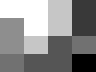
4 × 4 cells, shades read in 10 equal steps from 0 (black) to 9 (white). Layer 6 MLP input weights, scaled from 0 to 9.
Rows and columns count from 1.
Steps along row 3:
up down up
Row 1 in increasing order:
2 7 9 9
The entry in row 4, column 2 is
3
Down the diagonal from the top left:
9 9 3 0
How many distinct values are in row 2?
4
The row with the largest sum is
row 1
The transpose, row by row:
9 5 5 4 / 9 9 7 3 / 7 7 3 3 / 2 2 4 0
